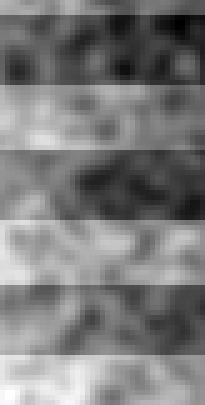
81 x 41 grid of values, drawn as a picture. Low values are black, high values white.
Slope: up to the bottom left. Average level on the scale: 50%. Lone odd cells: none. Stripes: horizontal, repeating 3 times. Ninth with the lowest average: top right.
